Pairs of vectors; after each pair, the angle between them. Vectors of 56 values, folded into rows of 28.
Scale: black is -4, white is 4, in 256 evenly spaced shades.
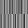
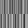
nearly parallel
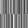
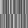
nearly parallel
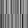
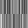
nearly opposite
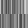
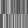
orthogonal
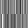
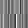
partly aligned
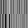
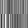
nearly opposite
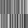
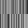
nearly opposite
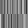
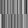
nearly parallel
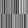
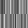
partly aligned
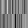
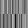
nearly parallel
